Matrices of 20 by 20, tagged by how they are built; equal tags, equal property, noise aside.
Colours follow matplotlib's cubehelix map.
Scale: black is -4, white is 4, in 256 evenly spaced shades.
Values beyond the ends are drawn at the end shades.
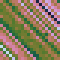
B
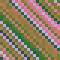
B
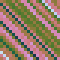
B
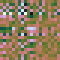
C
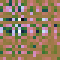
C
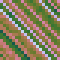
B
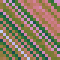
B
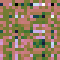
C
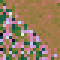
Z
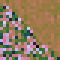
Z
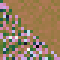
Z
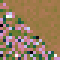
Z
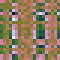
C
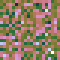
C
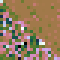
Z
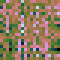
C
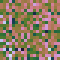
C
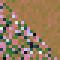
Z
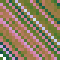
B
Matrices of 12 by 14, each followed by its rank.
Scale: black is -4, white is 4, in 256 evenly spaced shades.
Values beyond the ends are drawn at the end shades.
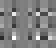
one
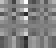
one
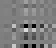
one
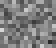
full rank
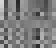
two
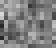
two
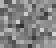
full rank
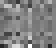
two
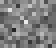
full rank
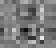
two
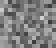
full rank
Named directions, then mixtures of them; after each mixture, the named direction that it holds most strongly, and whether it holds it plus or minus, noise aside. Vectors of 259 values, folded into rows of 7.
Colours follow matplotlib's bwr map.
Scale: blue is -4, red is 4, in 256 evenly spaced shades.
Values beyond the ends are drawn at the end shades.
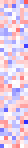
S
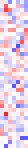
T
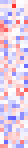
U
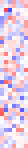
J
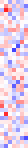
T, plus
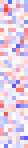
T, plus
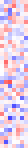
J, plus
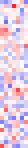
S, minus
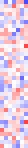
S, minus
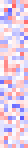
J, plus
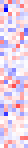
T, minus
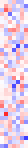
T, plus
